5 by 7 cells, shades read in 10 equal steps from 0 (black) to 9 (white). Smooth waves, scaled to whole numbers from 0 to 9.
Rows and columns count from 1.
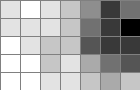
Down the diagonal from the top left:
8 8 7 8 7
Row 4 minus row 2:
1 1 -1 1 2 2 3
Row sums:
43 37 38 46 54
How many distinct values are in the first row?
6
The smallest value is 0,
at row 2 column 7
